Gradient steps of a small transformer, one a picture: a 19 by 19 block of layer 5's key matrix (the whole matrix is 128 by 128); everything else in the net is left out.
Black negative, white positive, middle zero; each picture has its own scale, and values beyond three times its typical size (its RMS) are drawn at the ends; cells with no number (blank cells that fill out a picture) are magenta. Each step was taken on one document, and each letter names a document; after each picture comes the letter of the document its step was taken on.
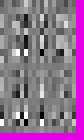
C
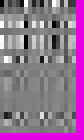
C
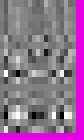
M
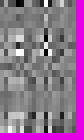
M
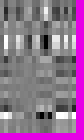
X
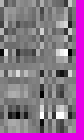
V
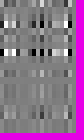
V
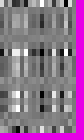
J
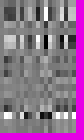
X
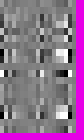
V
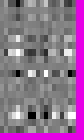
M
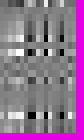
M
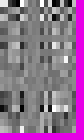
J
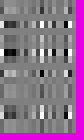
V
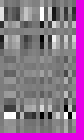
X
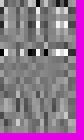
M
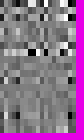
M
